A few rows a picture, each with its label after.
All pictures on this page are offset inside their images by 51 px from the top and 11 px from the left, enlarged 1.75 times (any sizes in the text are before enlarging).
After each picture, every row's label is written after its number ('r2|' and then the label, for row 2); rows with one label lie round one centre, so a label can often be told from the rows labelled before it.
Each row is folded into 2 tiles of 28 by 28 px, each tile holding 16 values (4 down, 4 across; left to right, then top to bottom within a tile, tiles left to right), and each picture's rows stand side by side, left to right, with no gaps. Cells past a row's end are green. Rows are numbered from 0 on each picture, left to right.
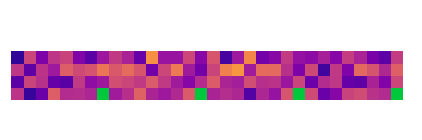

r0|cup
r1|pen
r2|pen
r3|cup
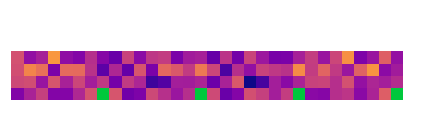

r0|pen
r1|cup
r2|cup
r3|pen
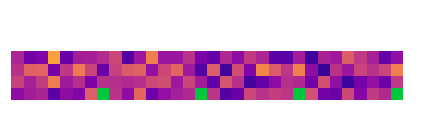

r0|pen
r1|pen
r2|cup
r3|cup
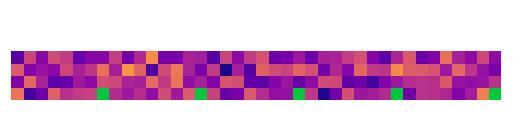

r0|cup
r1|pen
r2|cup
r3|cup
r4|pen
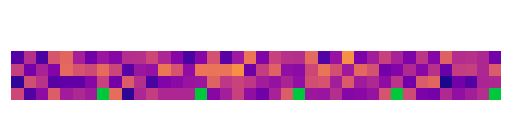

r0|cup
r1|cup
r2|pen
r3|pen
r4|cup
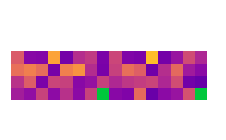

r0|pen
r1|pen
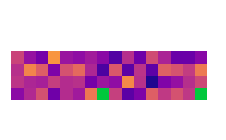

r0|pen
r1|cup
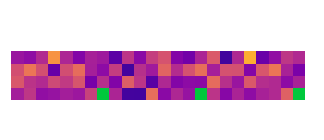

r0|pen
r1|cup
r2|pen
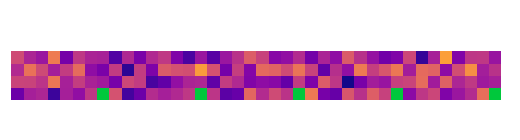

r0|pen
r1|cup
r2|cup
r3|cup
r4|pen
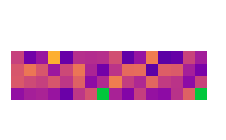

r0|pen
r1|pen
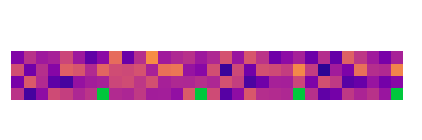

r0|cup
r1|pen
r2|cup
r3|cup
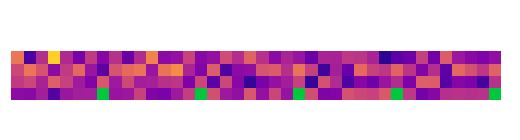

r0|pen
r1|pen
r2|cup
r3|cup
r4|cup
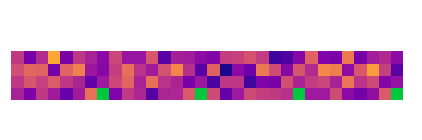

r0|pen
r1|pen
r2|cup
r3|pen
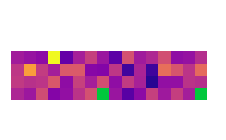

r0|pen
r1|cup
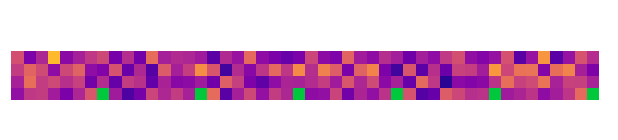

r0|pen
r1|cup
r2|cup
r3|pen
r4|cup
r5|pen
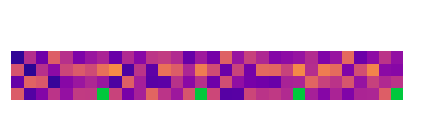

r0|cup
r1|cup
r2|cup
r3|pen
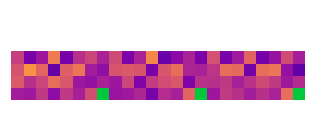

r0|pen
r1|pen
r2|pen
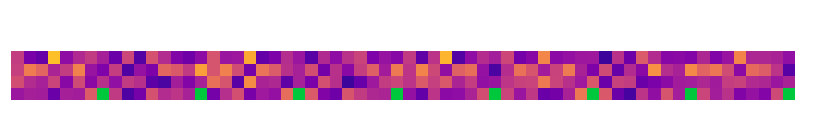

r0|pen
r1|cup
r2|pen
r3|cup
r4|pen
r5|pen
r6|cup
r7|pen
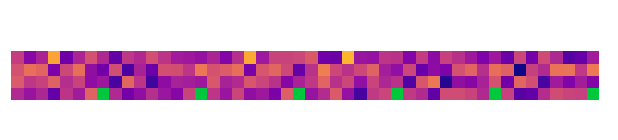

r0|pen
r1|cup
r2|pen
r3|pen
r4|cup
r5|cup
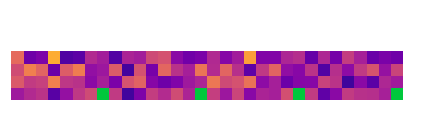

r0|pen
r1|cup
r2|pen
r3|cup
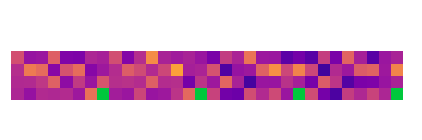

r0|pen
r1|pen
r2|cup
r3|cup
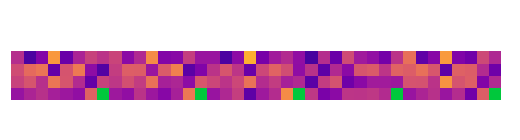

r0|pen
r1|pen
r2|pen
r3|cup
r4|pen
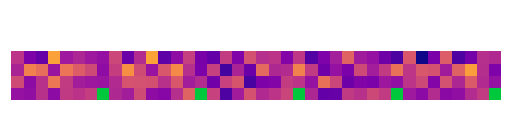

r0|pen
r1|pen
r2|cup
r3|cup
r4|pen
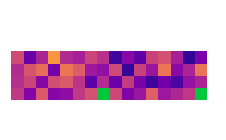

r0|pen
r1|cup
